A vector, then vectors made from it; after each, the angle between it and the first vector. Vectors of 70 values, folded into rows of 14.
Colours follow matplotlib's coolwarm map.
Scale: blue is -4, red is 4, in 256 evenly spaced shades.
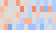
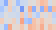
nearly opposite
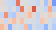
partly aligned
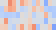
orthogonal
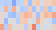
partly opposed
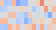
partly opposed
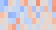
partly opposed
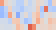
partly opposed
